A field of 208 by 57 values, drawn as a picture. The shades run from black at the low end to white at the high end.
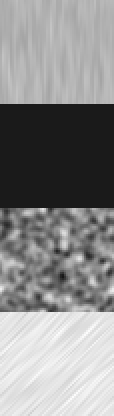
The table splits into 4 rows of 1 panel. Panel 1,1: high, streaked downward, faint in contrast. Panel 2,1: very low, flat. Panel 3,1: middling, blotchy, strong in contrast. Panel 4,1: very high, slanting up to the right, faint in contrast.
